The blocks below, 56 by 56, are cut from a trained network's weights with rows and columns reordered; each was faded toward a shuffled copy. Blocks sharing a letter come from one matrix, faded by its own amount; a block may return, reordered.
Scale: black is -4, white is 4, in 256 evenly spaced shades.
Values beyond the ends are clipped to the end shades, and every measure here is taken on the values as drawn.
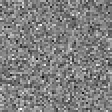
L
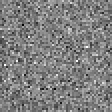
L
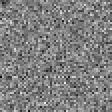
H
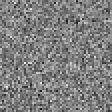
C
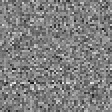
H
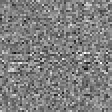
H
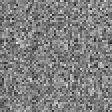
C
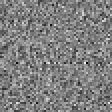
H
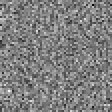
C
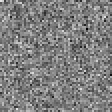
C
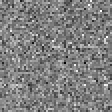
L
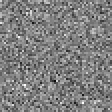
L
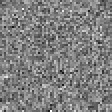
C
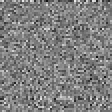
H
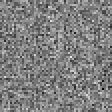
C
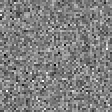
L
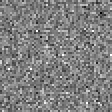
L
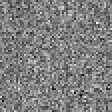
L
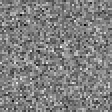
L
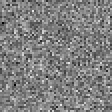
L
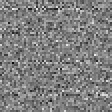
H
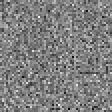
L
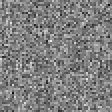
L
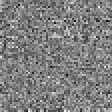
H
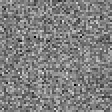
C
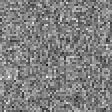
C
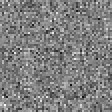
H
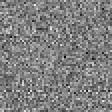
H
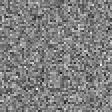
C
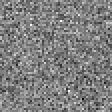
L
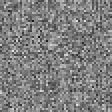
C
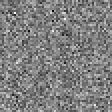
C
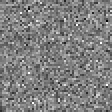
L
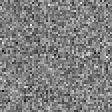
C
